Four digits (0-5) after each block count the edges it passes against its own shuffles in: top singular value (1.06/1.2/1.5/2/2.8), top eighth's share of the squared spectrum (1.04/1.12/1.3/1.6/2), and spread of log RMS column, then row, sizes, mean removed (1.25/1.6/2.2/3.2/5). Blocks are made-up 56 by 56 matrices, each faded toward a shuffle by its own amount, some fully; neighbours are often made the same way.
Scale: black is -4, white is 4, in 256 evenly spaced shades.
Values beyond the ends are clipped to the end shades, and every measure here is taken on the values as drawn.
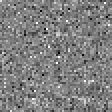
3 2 0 0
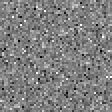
1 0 0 0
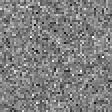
3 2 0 0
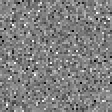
0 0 0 0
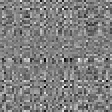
4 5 3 3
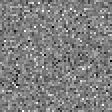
0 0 0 0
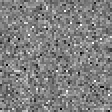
0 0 0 0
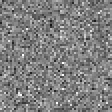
3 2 0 0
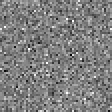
3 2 1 0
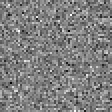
2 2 0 0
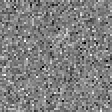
0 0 0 0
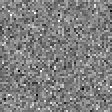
1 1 0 0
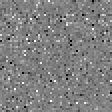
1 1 0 1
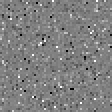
0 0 0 0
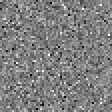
2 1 0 0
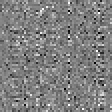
4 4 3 1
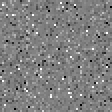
1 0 0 0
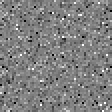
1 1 0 0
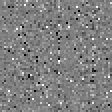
2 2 1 0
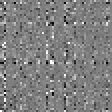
4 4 3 2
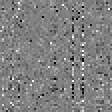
4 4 2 1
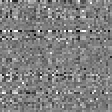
4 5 1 3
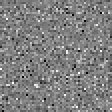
3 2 0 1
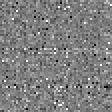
3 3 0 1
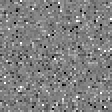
2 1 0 0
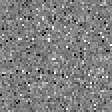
2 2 0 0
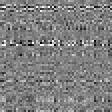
4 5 2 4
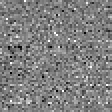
3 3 1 2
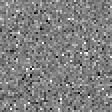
1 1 0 0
